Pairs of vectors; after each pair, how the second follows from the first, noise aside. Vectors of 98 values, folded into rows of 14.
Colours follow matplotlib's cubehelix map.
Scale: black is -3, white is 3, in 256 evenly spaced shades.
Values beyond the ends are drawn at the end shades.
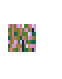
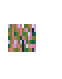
copied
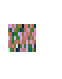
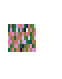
reversed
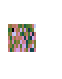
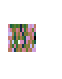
shuffled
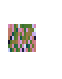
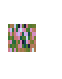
shuffled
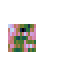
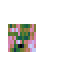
reversed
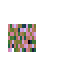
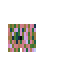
shuffled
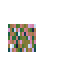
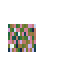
copied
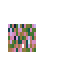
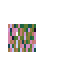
shuffled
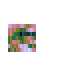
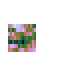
reversed
